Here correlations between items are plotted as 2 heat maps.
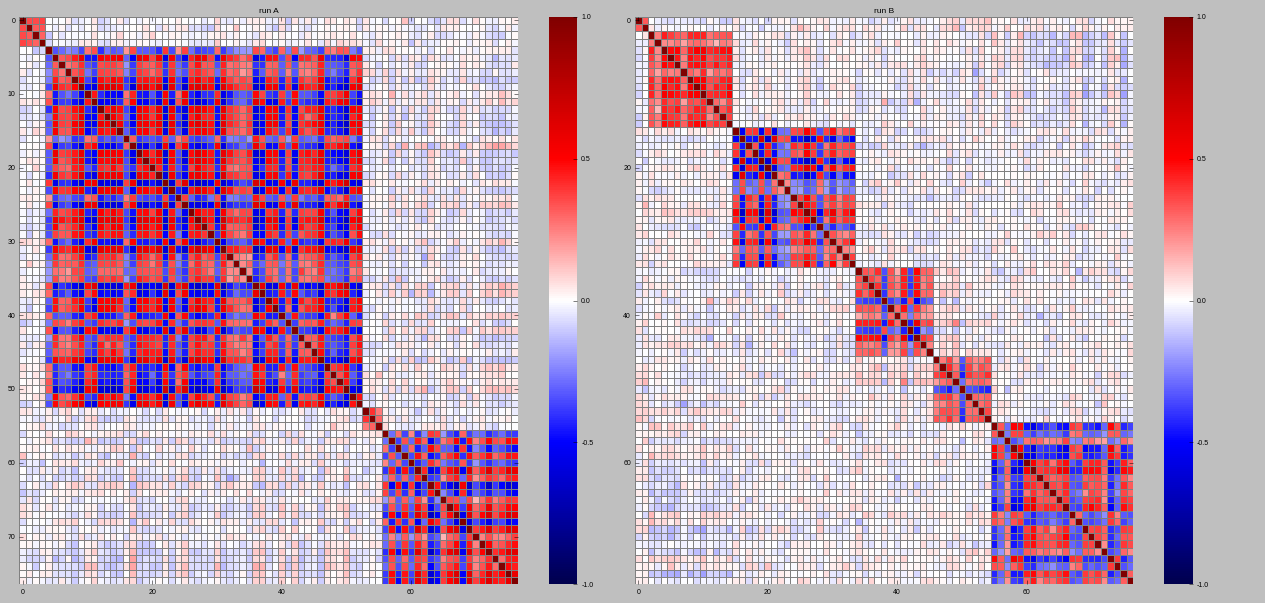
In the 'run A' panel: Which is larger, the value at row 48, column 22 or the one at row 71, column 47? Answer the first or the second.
the first
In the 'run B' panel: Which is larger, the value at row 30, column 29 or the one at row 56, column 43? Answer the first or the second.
the first
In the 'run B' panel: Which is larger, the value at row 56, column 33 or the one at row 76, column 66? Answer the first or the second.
the second
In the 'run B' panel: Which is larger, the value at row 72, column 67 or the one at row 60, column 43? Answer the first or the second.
the second
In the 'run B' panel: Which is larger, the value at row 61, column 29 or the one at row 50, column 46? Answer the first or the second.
the first
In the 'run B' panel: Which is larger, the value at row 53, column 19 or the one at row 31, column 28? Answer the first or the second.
the first
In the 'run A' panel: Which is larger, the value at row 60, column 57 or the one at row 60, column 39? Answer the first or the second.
the second
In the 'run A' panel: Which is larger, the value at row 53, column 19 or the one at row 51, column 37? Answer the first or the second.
the first
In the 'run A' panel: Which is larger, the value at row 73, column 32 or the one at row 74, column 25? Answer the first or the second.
the second
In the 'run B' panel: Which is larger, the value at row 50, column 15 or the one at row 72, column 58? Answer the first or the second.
the first
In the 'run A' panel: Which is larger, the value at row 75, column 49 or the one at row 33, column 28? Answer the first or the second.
the second
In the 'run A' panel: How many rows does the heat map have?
77
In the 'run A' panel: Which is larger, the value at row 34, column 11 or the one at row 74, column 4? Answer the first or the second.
the second
